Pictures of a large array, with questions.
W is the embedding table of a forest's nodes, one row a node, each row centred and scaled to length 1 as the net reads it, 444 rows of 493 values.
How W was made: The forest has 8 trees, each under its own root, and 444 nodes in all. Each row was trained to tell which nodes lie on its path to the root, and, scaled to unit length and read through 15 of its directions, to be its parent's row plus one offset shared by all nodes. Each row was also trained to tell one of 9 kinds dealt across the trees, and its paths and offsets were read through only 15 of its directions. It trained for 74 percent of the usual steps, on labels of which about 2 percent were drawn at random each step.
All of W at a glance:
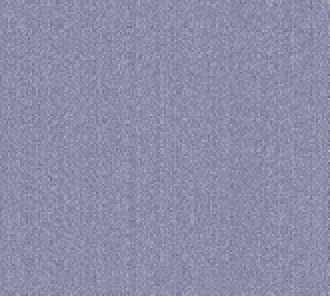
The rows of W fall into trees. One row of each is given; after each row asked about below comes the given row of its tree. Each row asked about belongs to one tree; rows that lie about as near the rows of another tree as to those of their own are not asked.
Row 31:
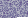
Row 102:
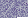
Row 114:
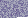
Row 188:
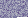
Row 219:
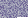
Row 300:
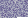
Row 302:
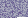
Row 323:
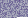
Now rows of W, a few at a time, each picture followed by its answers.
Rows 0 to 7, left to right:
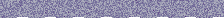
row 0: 114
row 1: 219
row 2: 114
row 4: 31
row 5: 300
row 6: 31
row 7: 323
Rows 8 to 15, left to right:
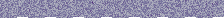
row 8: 300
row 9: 114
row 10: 31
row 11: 31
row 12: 114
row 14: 188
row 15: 114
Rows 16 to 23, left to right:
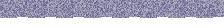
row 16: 300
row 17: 114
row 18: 323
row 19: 114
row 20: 323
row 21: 219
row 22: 219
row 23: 114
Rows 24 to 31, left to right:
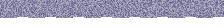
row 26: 300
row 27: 300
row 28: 114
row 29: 31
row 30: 114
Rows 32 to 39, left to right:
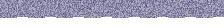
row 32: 188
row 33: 219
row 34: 219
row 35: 102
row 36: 323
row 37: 302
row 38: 219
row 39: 31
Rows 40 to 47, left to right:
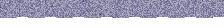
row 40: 323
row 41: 188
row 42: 188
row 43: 323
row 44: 31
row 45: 300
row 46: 300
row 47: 300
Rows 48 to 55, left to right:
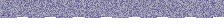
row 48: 31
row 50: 114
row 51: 219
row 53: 219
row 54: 323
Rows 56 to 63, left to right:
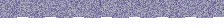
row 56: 302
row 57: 219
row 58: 323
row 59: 323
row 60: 31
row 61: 219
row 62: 31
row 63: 219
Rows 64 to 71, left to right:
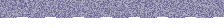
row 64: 323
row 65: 114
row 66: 114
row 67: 219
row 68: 188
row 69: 31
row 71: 302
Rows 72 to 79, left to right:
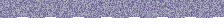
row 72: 323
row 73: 302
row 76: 323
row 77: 323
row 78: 300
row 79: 302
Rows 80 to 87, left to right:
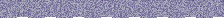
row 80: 300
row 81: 302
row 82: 323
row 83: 31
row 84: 114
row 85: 323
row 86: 102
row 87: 188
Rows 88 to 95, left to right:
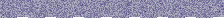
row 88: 219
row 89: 219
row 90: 31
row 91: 219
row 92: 114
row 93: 114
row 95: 102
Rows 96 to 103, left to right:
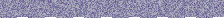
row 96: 219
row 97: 102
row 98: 31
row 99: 219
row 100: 302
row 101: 188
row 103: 302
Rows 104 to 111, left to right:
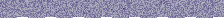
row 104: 302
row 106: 323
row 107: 219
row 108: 219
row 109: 31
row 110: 300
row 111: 323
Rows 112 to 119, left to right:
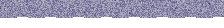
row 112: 188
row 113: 300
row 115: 114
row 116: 188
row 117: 323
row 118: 300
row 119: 114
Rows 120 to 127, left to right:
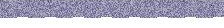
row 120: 300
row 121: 323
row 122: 102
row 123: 323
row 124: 188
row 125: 102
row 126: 114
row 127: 114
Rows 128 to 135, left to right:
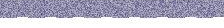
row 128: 219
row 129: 302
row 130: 323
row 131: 102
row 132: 31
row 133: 102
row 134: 102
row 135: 302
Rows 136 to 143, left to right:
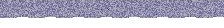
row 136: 114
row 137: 219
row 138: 114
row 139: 219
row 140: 219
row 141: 102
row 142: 323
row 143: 31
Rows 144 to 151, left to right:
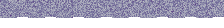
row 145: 114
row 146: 323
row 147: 302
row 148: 323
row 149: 219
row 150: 31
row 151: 323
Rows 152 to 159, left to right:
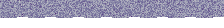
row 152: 188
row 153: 188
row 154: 188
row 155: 300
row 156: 300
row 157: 323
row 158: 102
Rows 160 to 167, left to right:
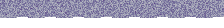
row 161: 300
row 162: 114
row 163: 219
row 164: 300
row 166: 114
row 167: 114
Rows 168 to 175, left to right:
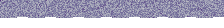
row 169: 188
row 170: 302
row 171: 323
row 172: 102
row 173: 302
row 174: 219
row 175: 300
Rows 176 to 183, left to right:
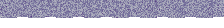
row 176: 219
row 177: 102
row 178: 323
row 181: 323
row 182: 323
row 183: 114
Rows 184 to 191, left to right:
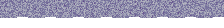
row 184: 114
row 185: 102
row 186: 188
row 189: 31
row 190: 302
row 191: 188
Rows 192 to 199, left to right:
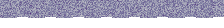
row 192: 31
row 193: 219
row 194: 102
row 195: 31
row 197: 188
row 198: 102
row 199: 102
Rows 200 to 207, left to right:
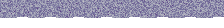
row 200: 188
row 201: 302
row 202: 114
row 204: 302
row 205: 219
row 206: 219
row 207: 219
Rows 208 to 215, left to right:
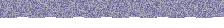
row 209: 31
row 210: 31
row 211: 300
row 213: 300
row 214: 188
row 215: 114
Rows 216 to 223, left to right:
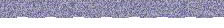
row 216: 323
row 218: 300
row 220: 219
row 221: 323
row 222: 114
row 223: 188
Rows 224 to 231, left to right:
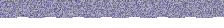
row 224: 114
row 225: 302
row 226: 323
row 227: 114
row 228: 302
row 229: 302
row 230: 300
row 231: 219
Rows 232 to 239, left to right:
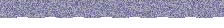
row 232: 188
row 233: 323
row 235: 219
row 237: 219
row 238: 31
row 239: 114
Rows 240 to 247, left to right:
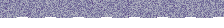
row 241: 323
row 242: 219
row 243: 31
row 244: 302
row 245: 219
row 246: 302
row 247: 102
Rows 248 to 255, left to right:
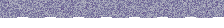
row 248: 300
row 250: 302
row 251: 188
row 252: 31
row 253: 31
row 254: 31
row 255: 323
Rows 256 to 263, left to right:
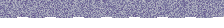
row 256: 188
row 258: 323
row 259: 102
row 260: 300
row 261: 31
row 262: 114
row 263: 302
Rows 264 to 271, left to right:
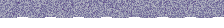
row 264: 219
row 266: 323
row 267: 102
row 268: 323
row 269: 31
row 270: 31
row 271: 188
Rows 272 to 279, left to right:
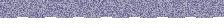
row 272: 323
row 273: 188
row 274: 102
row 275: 114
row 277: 323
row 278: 31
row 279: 102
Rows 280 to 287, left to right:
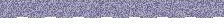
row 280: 114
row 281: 302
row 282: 300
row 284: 219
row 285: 300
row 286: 300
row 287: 102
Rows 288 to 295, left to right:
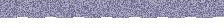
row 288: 102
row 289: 219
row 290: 219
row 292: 102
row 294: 114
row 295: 219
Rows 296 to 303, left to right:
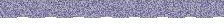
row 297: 31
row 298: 302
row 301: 31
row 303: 31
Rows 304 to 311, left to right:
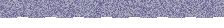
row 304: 300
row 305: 31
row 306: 219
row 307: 219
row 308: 323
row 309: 323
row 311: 323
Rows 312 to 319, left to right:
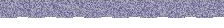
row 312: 219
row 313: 302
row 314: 102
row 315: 102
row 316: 300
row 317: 323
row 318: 31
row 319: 219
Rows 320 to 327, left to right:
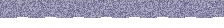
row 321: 114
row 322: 219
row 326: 219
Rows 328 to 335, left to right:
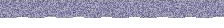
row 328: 114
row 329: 114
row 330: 219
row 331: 219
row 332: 302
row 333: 114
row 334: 219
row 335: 114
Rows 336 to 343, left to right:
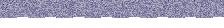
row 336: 102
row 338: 114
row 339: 188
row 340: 188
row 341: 31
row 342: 300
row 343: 31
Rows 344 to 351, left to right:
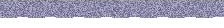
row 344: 300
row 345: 188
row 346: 114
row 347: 323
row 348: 302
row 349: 31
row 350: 300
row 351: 114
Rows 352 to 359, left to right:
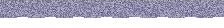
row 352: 302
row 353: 323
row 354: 188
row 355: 300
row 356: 219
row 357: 219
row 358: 300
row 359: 114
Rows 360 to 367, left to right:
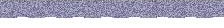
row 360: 219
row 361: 102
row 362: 323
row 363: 219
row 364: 114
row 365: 219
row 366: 102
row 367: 302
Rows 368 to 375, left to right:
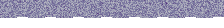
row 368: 114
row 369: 31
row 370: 188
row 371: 300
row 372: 188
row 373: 102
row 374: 31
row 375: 114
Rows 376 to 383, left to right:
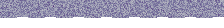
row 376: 102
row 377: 323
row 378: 114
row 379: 323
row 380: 188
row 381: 114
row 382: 102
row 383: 323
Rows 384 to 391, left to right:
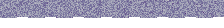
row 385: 300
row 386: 188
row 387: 114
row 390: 323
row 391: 302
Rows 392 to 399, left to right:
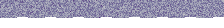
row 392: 102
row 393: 219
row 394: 188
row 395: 323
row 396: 102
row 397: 300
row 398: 114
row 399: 302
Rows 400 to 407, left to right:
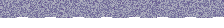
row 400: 114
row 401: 114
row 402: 323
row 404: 31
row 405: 219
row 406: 219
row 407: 188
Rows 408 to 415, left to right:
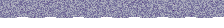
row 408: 102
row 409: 219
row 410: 188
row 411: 302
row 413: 302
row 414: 300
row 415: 114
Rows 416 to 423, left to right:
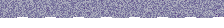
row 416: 302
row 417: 31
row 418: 300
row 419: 188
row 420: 114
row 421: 219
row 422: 188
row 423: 188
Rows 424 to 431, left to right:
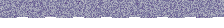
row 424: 323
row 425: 114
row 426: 323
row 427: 188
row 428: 31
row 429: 188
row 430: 114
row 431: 114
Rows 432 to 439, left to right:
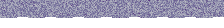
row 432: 219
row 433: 302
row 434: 114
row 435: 302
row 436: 31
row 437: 188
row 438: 31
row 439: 300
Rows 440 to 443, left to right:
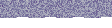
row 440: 114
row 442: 302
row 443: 219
